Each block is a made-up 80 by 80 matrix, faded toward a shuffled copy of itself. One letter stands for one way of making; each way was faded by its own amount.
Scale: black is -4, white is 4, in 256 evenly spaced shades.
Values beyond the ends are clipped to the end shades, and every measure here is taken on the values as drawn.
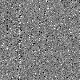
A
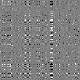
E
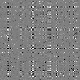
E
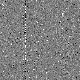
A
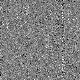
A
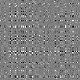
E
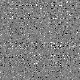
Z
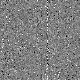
A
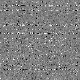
Z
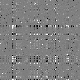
E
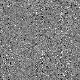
A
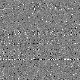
Z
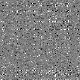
Z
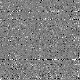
Z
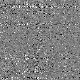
Z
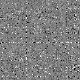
Z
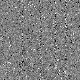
A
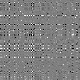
E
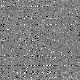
Z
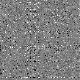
Z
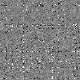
Z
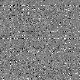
Z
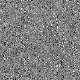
A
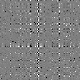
E
